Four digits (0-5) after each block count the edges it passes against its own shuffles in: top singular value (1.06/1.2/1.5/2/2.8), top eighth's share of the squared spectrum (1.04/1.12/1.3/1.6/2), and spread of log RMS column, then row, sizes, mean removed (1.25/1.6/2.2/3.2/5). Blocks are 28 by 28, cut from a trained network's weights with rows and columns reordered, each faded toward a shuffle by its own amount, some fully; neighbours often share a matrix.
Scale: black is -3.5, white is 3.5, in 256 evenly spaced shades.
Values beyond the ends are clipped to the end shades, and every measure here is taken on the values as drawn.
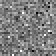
0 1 0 0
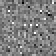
1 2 0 0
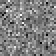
0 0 0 0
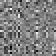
3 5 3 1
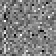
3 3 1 0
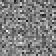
3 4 1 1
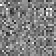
3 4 1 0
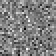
0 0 0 0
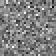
1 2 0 0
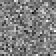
0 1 0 0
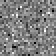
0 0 0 0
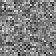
3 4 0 1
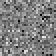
0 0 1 0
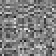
4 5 2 2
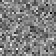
0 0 0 0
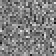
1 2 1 0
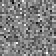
0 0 0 0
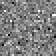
1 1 0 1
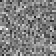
1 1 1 0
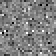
1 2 0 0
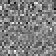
3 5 0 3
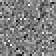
2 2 0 0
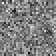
2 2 0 1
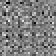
3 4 1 2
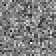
0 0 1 0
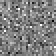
1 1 0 0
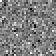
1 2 0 0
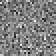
0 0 0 0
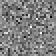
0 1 0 1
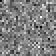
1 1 0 0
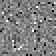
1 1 0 0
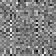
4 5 2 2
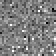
2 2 1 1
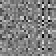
4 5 3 2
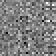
3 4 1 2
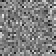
2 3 1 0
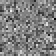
1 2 0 0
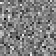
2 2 0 0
